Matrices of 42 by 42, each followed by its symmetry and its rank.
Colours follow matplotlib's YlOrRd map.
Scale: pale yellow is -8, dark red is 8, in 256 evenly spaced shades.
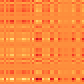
neither, rank one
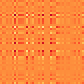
symmetric, rank one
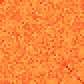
symmetric, full rank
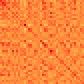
symmetric, rank five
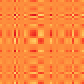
symmetric, rank one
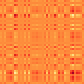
symmetric, rank one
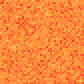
symmetric, full rank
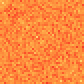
symmetric, full rank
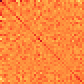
symmetric, rank five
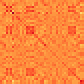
symmetric, rank five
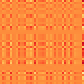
neither, rank one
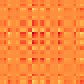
symmetric, rank one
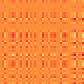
neither, rank one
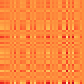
neither, rank one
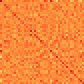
symmetric, rank five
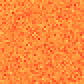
symmetric, full rank
